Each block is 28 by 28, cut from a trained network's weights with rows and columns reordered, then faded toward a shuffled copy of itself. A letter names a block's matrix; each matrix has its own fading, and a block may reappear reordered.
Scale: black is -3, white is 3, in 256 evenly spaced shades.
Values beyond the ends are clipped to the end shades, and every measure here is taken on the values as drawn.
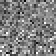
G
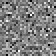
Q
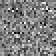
G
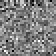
G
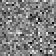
Q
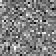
G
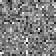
Q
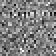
G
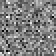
Q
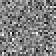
Q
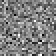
G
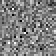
Q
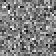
G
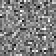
Q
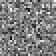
Q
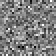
G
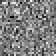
G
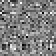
G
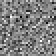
Q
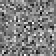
Q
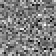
Q
